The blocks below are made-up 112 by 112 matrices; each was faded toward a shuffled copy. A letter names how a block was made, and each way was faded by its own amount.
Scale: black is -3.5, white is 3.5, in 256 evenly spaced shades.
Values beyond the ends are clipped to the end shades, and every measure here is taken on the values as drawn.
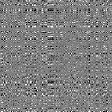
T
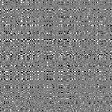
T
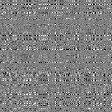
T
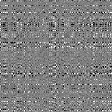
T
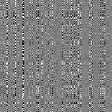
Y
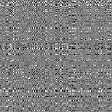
T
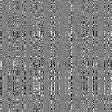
Y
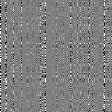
Y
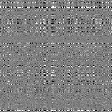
T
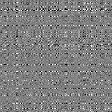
T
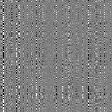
Y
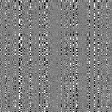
Y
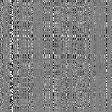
Y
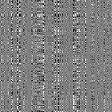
Y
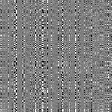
Y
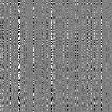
Y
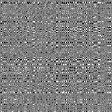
T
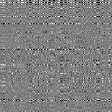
T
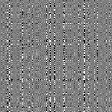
Y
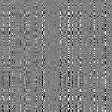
Y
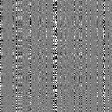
Y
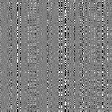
Y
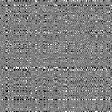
T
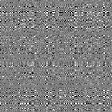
T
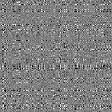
T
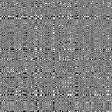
T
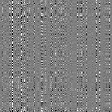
Y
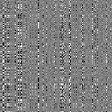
Y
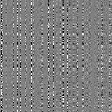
Y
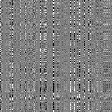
Y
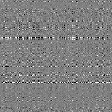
T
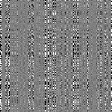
Y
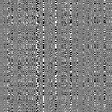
Y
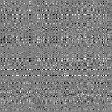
T
